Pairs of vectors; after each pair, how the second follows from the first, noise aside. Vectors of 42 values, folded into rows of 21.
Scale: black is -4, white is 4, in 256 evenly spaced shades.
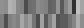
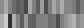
reversed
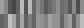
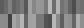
shuffled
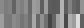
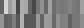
reversed
